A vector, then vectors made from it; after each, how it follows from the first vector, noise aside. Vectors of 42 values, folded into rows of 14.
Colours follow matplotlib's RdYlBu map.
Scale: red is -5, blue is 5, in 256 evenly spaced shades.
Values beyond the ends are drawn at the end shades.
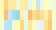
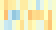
copied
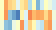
scaled up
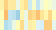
copied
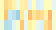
copied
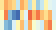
scaled up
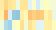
copied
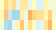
copied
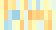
copied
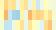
copied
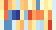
scaled up
